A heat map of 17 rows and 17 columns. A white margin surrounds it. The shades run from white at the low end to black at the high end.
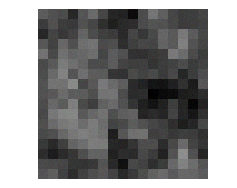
Ninth with the lowest average: middle left. Average level on the scale: 70%. Odd rows or columns: none. Ninth with the highest average: middle right.
